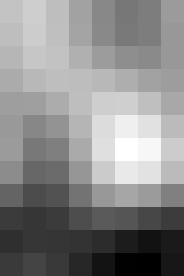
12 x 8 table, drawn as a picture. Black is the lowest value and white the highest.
The top left is the calmest part. The middle right is the ninth with the highest average. There are no lone odd cells. There is an overall slope up to the top.
